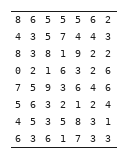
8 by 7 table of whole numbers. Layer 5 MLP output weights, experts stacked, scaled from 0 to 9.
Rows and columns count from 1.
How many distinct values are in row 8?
4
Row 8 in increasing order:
1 3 3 3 6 6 7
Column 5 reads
5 4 9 3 6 1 8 7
